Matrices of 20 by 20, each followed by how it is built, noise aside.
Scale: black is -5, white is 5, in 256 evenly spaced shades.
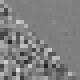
lower triangular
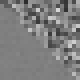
upper triangular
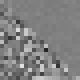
lower triangular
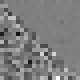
lower triangular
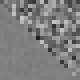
upper triangular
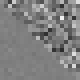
upper triangular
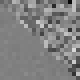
upper triangular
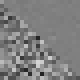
lower triangular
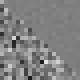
lower triangular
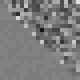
upper triangular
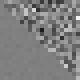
upper triangular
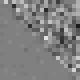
upper triangular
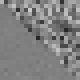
upper triangular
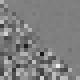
lower triangular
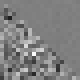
lower triangular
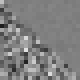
lower triangular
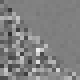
lower triangular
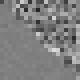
upper triangular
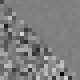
lower triangular
